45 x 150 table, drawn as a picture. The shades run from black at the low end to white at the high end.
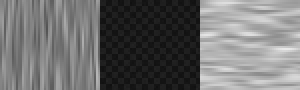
It is made of 1 by 3 panels. Panel 1,1: middling, streaked downward. Panel 1,2: very low, checkered, faint in contrast. Panel 1,3: high, streaked across.
